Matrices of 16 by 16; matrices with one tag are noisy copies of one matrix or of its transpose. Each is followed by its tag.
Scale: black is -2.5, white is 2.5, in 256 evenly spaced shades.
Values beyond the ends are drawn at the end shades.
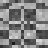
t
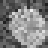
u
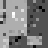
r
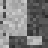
r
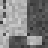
r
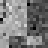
r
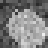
u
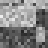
r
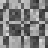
t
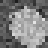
u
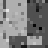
r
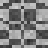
t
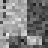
r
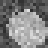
u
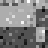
r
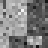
r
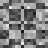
t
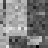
r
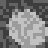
u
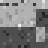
r
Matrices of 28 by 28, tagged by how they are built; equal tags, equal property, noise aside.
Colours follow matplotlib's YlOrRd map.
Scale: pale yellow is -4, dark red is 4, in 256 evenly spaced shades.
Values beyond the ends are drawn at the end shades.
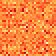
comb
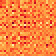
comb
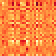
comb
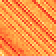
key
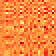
comb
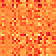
comb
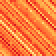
key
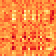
comb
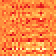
comb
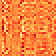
comb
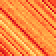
key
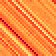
key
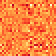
comb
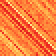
key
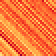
key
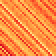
key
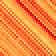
key
